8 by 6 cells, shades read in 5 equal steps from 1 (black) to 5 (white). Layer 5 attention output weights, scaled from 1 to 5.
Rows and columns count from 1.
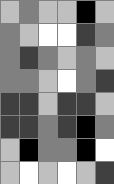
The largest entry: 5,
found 6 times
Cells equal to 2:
11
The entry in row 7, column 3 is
3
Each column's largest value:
4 5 5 5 4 5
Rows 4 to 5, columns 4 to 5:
5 3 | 2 2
